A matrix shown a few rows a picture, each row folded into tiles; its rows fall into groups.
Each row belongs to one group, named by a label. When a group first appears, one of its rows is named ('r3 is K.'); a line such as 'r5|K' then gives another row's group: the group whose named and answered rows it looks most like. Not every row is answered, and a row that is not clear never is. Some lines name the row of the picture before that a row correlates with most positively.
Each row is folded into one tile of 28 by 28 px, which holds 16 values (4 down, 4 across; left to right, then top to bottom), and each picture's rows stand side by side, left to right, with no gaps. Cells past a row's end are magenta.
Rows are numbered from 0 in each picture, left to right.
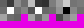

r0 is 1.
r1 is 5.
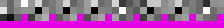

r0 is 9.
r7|1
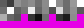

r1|9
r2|9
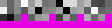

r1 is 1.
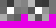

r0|1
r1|5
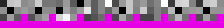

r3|9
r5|9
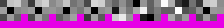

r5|9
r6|5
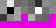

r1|1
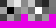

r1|5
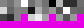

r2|5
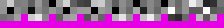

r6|9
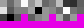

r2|5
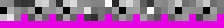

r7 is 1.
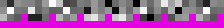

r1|9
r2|5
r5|9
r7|1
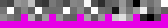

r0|1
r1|5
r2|1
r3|5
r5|9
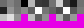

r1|5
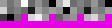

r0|9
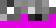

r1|9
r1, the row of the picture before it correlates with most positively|0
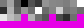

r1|1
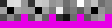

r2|9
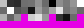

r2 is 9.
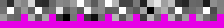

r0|1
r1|5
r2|9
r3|9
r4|5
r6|5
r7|1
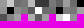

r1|5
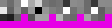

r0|9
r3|1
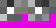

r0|1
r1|5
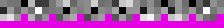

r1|5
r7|1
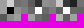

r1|1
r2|5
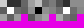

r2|1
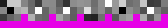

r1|1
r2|1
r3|9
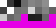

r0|5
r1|9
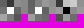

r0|1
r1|1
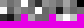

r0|9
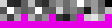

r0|5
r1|5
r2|9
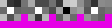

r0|5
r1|5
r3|1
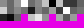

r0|9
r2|5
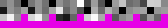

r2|9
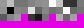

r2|5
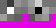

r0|1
